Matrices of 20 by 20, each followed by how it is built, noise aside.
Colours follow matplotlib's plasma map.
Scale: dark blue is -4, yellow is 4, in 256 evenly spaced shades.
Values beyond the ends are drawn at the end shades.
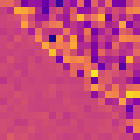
upper triangular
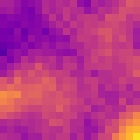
smooth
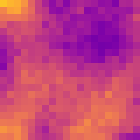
smooth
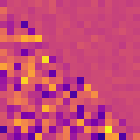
lower triangular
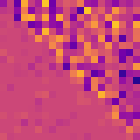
upper triangular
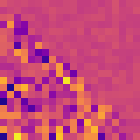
lower triangular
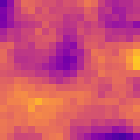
smooth
